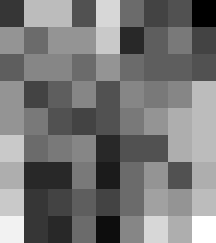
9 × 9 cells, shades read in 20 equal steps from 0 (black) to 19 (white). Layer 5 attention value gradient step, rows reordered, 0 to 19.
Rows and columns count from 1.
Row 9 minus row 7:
5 1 0 -1 -1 2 5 7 6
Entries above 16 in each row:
0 0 0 0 0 0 0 0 2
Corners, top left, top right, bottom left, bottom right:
4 0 18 19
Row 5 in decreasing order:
14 13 11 11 9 9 6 6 5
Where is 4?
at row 1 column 1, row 8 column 2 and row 9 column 2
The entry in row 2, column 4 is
11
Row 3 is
7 10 10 8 11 8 7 7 6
